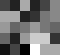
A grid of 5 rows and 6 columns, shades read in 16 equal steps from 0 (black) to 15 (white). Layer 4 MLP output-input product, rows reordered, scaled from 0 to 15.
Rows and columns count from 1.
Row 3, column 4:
9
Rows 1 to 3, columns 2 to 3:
2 10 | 10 2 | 6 7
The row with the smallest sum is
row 1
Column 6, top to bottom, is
8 8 6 3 10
